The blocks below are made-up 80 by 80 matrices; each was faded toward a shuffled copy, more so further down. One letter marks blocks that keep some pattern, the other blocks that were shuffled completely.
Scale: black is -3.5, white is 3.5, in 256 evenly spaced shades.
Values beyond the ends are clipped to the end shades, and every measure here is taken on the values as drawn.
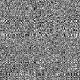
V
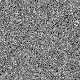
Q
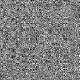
V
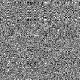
V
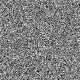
Q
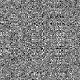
V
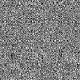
V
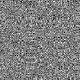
V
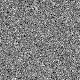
Q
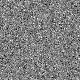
Q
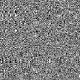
V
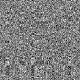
V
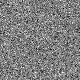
Q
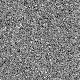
Q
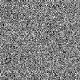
V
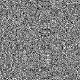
V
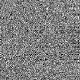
V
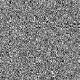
V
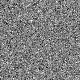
Q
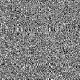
V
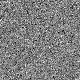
Q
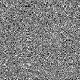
V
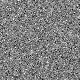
Q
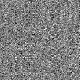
V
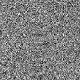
V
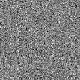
V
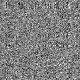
V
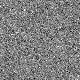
Q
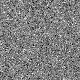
Q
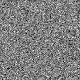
V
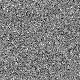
Q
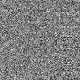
V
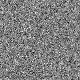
Q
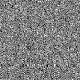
V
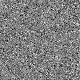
Q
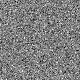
Q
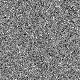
Q
